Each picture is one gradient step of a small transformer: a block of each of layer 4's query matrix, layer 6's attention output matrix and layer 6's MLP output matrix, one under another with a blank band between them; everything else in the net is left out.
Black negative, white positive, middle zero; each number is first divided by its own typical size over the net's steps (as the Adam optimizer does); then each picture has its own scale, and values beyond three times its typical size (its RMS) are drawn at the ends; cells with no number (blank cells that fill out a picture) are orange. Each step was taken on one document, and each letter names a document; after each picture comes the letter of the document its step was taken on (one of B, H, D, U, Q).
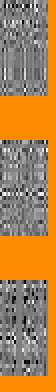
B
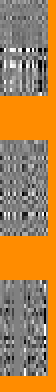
B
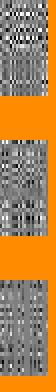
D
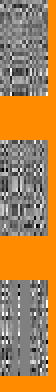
D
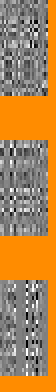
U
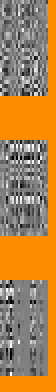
U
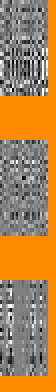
U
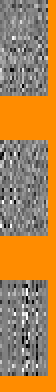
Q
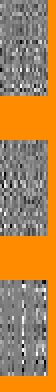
Q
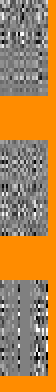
D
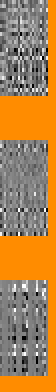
Q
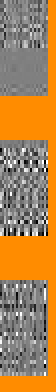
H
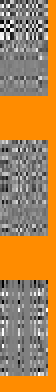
D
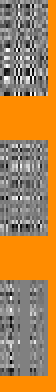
U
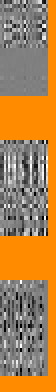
H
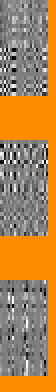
B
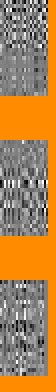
H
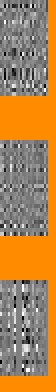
Q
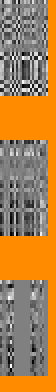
U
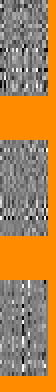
B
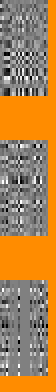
D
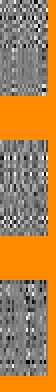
B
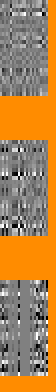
D
